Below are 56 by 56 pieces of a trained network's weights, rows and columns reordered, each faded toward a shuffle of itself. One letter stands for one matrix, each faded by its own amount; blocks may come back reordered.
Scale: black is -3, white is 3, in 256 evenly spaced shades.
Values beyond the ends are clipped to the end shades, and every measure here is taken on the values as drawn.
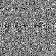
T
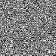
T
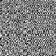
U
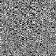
T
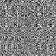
U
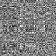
U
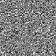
T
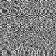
U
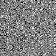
T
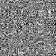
T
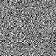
T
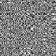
U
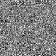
T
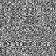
U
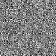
T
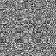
U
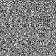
T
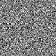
T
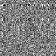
U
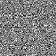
T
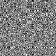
T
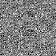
T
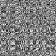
U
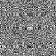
U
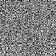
T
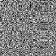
U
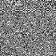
T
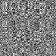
U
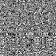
T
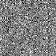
T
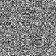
U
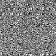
T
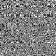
T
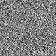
T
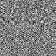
U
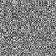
U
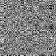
U
